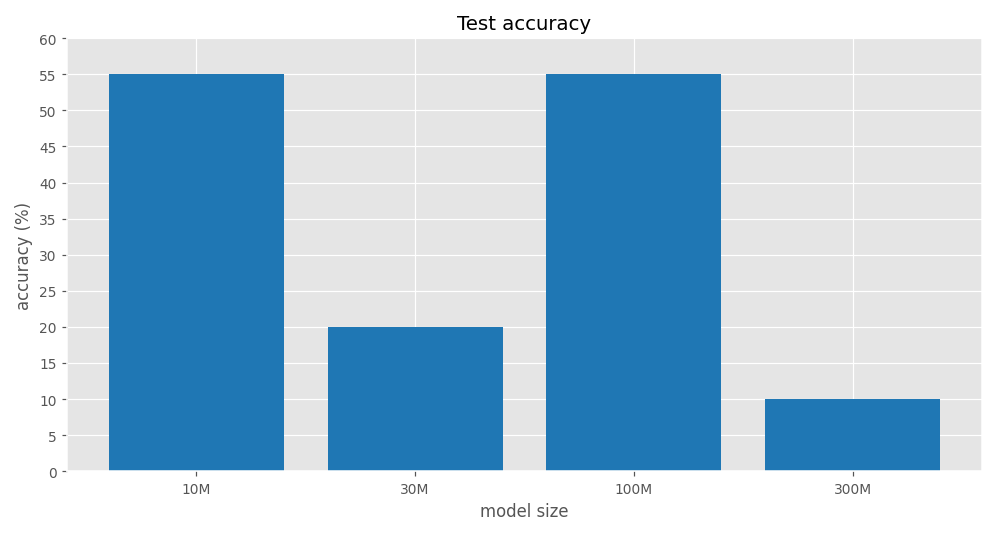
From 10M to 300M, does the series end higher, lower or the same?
lower
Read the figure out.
Title: Test accuracy
x-axis: model size, ticks 10M 30M 100M 300M
y-axis: accuracy (%), ticks 0 5 10 15 20 25 30 35 40 45 50 55 60
Values:
55 20 55 10
